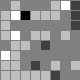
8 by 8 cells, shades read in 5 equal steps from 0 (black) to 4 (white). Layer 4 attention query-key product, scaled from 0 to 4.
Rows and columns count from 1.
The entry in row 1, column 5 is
2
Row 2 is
3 4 0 3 3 3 2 1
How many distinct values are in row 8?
3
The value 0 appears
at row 2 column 3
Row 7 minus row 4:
0 -1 0 -2 -1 1 -1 1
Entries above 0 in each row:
8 7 8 8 8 8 8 8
